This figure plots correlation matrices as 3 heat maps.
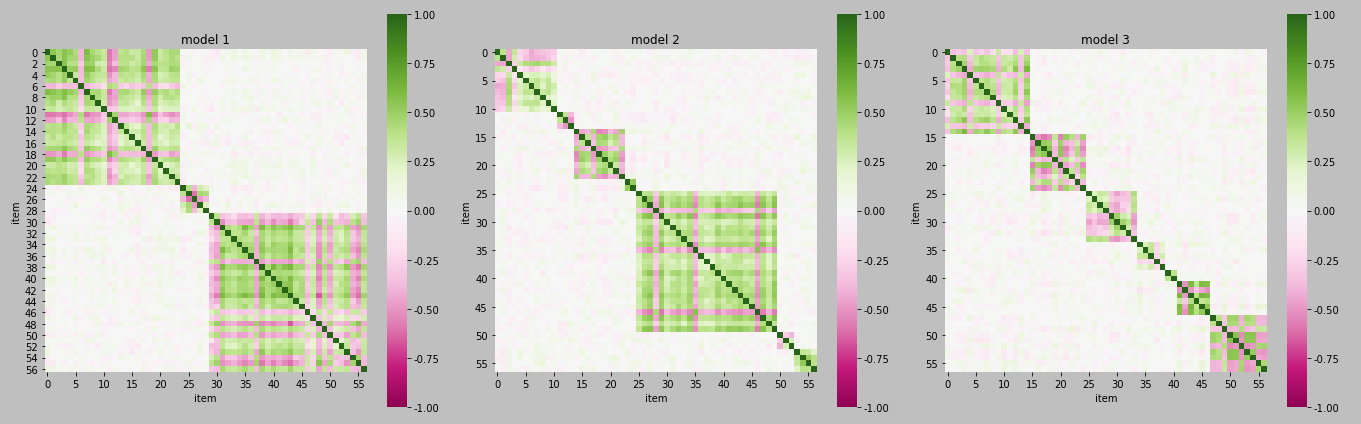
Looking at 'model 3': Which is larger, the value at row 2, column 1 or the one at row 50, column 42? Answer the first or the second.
the first
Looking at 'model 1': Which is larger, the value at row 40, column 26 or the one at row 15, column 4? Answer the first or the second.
the second
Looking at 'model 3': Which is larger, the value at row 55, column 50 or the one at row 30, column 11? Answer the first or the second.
the second
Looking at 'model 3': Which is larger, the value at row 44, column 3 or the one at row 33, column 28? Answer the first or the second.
the second
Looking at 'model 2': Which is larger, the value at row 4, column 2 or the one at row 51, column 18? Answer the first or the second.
the first
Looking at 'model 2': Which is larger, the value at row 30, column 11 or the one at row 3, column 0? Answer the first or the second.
the second
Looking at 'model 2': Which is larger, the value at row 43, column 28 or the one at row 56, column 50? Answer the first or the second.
the second
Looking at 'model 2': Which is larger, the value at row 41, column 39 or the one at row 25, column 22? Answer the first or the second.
the first
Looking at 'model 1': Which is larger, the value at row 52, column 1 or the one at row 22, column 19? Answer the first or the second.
the second
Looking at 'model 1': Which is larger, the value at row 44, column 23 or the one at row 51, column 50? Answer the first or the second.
the first
